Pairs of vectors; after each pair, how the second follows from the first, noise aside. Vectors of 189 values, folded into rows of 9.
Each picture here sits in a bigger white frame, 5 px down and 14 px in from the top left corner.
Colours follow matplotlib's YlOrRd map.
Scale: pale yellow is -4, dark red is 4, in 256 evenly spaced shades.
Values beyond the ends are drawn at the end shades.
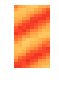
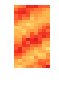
negated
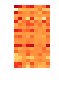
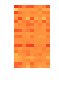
shrunk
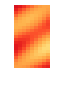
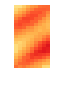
negated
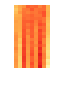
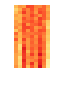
copied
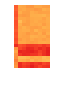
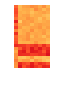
copied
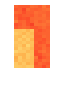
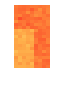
shrunk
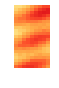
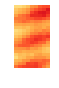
copied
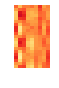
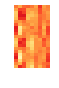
copied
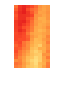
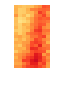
negated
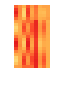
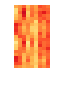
negated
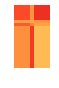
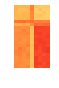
negated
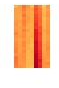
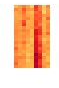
copied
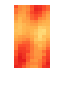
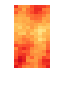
copied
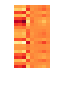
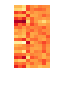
copied
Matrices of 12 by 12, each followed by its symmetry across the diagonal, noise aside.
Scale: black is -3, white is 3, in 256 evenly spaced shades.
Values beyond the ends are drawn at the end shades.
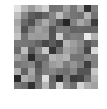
symmetric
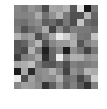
antisymmetric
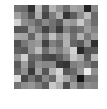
antisymmetric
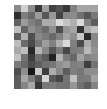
antisymmetric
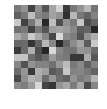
antisymmetric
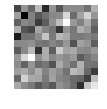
symmetric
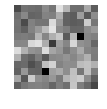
symmetric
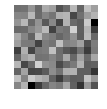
symmetric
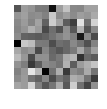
symmetric
